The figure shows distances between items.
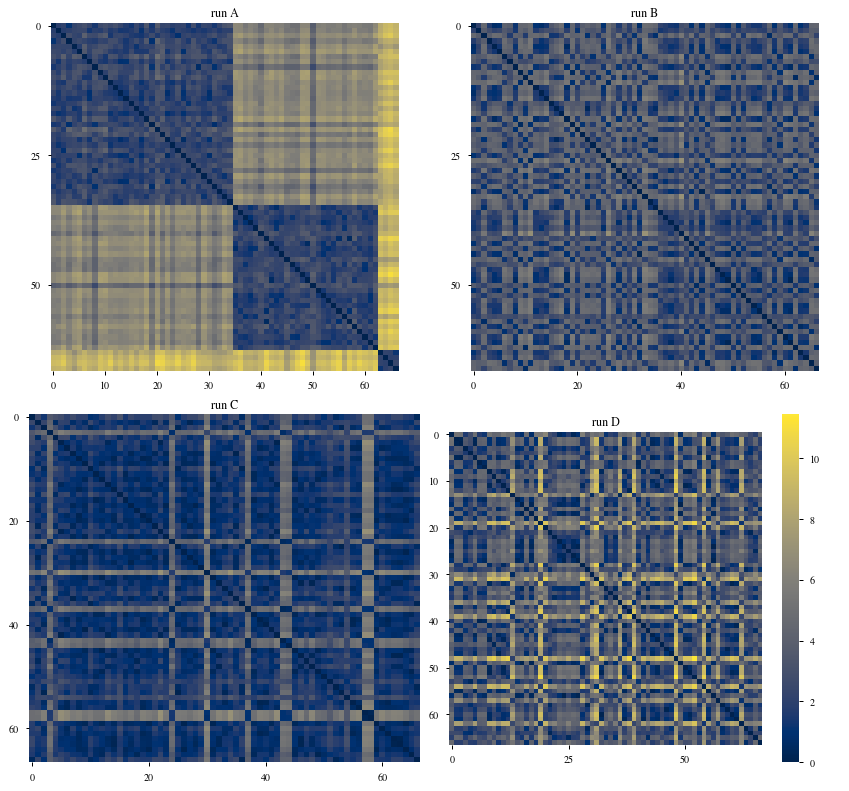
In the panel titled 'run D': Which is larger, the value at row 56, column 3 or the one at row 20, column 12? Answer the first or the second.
the second
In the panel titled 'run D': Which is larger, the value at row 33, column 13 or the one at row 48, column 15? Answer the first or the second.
the second
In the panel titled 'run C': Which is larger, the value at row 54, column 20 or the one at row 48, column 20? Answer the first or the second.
the first
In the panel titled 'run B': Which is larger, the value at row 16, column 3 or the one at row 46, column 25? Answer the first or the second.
the first
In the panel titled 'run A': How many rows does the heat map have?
67
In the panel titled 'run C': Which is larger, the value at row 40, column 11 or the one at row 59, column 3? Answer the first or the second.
the second
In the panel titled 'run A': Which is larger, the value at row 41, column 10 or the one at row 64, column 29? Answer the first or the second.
the second
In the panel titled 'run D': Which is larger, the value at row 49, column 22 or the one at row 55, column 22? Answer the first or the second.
the second
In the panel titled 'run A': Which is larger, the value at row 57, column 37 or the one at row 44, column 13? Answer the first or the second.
the second
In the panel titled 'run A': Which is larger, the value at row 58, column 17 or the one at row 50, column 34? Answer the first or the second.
the first
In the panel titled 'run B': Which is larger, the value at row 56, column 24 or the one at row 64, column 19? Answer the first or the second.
the second
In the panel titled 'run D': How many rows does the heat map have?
67
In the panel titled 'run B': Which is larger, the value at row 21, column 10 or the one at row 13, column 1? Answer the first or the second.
the first
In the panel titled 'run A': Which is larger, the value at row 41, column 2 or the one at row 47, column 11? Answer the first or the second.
the first
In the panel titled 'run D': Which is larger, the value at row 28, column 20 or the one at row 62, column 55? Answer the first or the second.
the second
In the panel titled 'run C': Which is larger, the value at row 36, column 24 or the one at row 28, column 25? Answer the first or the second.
the first
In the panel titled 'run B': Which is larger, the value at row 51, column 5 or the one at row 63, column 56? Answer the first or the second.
the second
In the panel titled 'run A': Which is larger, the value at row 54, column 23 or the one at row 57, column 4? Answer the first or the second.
the second
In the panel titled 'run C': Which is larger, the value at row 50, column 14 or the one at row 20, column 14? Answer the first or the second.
the first
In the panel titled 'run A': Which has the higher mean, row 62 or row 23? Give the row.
62
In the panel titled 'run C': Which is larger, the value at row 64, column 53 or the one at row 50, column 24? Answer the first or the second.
the second
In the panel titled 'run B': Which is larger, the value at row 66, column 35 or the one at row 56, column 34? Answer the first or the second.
the second
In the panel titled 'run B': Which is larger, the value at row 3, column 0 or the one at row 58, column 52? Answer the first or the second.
the second
